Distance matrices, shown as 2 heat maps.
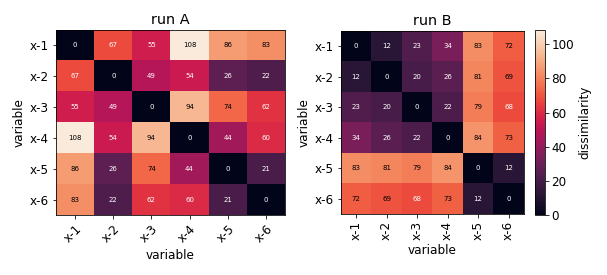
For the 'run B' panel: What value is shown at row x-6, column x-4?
73
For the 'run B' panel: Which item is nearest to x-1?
x-2
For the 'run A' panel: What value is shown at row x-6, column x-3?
62
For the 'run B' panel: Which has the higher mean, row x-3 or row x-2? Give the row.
x-3
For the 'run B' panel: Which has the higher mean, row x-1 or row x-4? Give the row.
x-4
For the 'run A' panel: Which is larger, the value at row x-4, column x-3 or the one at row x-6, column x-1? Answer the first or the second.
the first
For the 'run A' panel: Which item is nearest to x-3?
x-2
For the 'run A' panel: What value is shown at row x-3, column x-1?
55
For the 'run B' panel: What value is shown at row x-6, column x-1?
72
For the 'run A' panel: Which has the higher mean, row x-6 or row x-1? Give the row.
x-1
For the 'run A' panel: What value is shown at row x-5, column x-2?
26
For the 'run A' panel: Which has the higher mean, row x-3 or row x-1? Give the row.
x-1
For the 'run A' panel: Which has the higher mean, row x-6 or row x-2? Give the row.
x-6
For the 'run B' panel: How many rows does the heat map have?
6
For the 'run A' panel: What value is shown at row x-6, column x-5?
21
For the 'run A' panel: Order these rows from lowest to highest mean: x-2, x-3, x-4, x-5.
x-2, x-5, x-3, x-4
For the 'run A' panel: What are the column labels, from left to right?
x-1, x-2, x-3, x-4, x-5, x-6
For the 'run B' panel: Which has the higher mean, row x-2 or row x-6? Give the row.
x-6
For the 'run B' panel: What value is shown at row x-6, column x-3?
68
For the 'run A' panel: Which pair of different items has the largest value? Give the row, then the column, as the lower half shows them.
x-4, x-1
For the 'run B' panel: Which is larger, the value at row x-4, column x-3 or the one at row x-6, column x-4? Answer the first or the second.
the second
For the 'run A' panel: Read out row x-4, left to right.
108 54 94 0 44 60
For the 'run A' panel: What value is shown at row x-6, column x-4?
60
